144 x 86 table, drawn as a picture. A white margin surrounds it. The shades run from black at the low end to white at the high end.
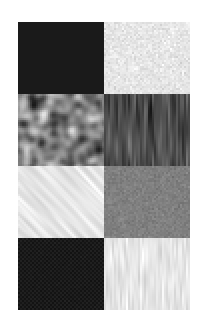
The table splits into 4 rows of 2 panels. Panel 1,1: very low, flat. Panel 1,2: very high, fine-grained, faint in contrast. Panel 2,1: middling, blotchy, strong in contrast. Panel 2,2: low, streaked downward. Panel 3,1: very high, slanting down to the right, faint in contrast. Panel 3,2: middling, fine-grained, faint in contrast. Panel 4,1: very low, checkered, faint in contrast. Panel 4,2: very high, streaked downward, faint in contrast.
